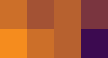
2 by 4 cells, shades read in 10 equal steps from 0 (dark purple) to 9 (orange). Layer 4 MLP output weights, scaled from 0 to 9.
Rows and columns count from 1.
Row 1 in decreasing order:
7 6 5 3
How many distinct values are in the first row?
4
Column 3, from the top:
6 6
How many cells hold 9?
1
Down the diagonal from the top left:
7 7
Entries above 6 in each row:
1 2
